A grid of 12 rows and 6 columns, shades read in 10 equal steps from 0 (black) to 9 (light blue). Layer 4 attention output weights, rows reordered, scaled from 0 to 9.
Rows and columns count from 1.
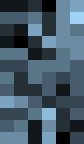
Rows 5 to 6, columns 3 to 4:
1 2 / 5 5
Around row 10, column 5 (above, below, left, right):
3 2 8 4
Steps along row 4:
down up up down same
